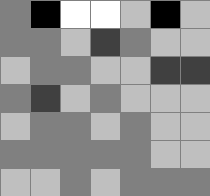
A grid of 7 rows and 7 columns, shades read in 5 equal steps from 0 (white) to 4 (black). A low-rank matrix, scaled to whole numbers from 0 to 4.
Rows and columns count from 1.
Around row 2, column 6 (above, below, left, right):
4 3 2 1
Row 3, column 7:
3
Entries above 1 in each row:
3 4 4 3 3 5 4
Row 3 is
1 2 2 1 1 3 3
